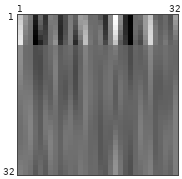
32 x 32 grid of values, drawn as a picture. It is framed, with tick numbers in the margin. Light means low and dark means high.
The bottom part is calmer, past a seam about 20% of the way down. There is no overall slope. Streaks run downward. Overall the values sit about 60% of the way up the scale.
